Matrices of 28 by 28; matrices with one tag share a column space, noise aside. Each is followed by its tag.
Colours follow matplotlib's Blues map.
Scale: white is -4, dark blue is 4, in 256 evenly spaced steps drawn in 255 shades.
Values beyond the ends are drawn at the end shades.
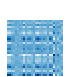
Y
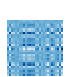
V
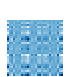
Y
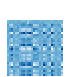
V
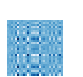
Y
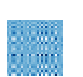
Y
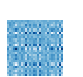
V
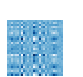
Y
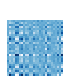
Y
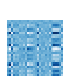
V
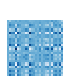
V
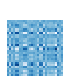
V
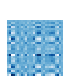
Y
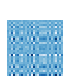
Y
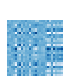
V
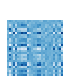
V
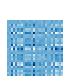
V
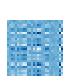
V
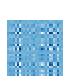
V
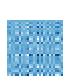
Y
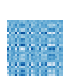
V
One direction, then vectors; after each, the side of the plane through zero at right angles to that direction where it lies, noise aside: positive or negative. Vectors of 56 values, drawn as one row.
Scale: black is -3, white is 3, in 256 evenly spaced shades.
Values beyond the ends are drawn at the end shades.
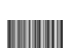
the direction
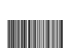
positive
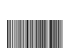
negative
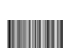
positive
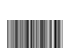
negative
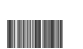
positive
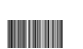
positive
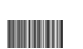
positive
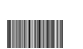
positive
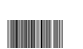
negative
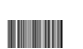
positive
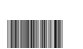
negative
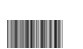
negative
